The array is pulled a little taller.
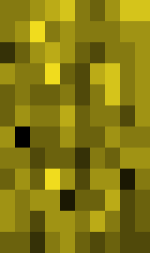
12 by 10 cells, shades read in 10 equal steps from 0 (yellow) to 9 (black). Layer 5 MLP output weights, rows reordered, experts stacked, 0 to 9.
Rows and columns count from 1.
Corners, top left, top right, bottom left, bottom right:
4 1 5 6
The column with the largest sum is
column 6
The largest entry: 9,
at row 7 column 2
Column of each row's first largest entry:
7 1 1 6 6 9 2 6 9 5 3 3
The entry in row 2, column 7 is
4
